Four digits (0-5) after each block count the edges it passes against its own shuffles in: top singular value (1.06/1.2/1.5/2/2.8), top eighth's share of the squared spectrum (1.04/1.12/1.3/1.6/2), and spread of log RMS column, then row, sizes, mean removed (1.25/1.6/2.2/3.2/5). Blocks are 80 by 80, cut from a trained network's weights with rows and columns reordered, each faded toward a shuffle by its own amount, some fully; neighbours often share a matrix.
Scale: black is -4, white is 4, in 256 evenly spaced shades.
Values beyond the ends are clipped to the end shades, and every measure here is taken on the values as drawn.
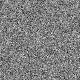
0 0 0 0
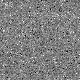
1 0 0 0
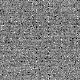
2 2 2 1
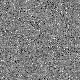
0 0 0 0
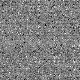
2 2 2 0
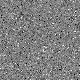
0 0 0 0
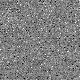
0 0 0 0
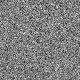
0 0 0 0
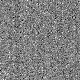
1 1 0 0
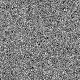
1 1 0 0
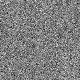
1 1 0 0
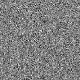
2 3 1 1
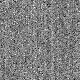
2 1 0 0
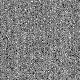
2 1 0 0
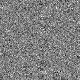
2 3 1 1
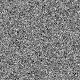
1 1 0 0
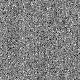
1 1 0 0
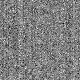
2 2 0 0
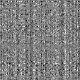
4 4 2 3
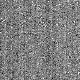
2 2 0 1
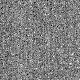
2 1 0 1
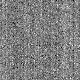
3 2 0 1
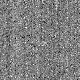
2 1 0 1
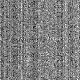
4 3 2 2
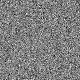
1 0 0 0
